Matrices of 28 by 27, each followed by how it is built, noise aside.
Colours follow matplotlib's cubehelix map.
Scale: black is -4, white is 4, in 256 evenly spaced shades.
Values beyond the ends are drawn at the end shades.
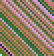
Toeplitz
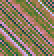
Toeplitz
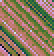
Toeplitz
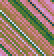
Toeplitz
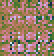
low rank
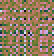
low rank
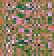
low rank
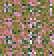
low rank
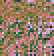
low rank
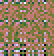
low rank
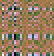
low rank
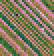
Toeplitz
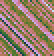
Toeplitz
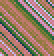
Toeplitz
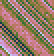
Toeplitz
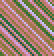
Toeplitz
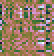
low rank
